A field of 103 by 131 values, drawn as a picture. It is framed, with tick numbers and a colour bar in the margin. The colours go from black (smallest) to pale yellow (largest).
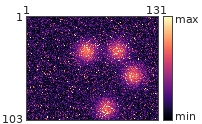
There are no regular stripes. No single row or column stands out from its neighbours. Most values sit low, with a long tail of high ones. The halves do not mirror each other. Overall the values sit about 20% of the way up the scale. There are four bumps.
